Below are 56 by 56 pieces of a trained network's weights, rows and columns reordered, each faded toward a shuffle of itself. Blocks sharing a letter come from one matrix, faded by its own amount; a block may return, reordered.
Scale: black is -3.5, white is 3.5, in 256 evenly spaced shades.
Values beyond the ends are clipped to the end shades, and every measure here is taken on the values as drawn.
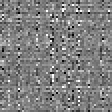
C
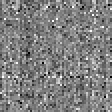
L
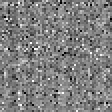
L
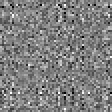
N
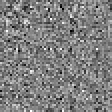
N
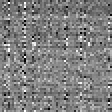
C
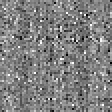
L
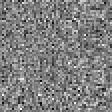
N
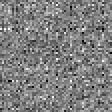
N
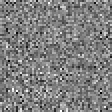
N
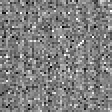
L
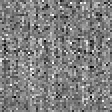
L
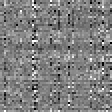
C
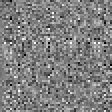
N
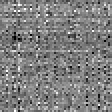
C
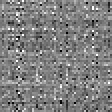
C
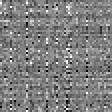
C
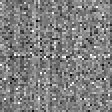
L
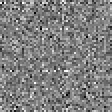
N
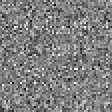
N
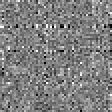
N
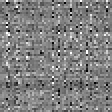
C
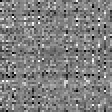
C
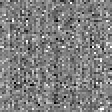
L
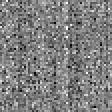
L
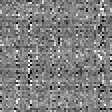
C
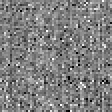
L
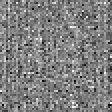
L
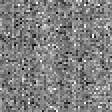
L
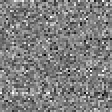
N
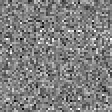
N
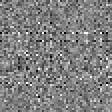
N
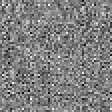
N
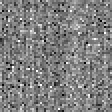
L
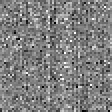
L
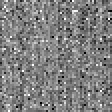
L
